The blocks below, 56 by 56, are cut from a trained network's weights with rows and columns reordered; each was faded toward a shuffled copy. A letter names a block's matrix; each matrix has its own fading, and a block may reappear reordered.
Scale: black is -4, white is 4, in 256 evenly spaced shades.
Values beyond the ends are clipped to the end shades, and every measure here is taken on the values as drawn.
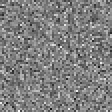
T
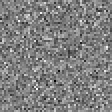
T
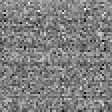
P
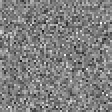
T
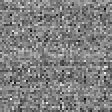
P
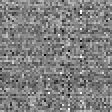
P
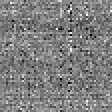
P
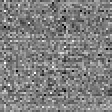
P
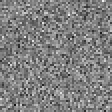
T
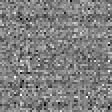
P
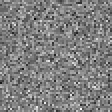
T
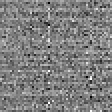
P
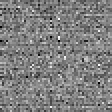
P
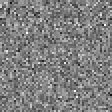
T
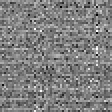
P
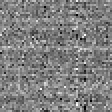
P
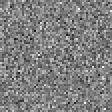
T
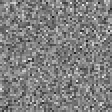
T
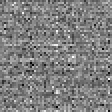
P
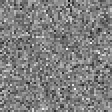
T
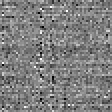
P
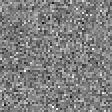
T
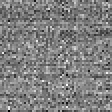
P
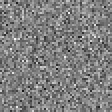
T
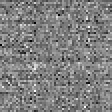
P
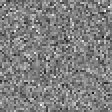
T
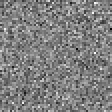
T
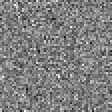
T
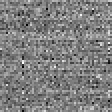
P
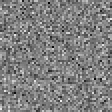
T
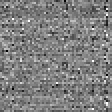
P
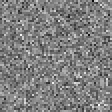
T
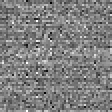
P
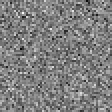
T
